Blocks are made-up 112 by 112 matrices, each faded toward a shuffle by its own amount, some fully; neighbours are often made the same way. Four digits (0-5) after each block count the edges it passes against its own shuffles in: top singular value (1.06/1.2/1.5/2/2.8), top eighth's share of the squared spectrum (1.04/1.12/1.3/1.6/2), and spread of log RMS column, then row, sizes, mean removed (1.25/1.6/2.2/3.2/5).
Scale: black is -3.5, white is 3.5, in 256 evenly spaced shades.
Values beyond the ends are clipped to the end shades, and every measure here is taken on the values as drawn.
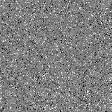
3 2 1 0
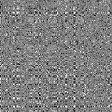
5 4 3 3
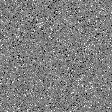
2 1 0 0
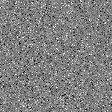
3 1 0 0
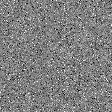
0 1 1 0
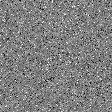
0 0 0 0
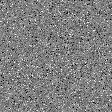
0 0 0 0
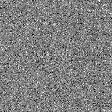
3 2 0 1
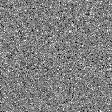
3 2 0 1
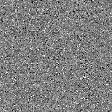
3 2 1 1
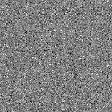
4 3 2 1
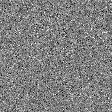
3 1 0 0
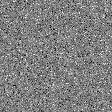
0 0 0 0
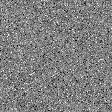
2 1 0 0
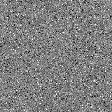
3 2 0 0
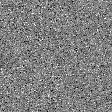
1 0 0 0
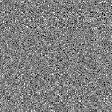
4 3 2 2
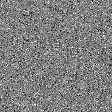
2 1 0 0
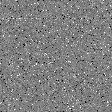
2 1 0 0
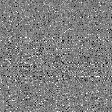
4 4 1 3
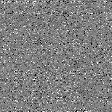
3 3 1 2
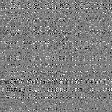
4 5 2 4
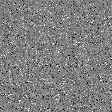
2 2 0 1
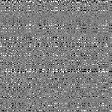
5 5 2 4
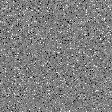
3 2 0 1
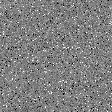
2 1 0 1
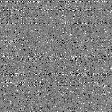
4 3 1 3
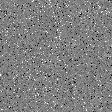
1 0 0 0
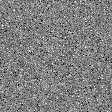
1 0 0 0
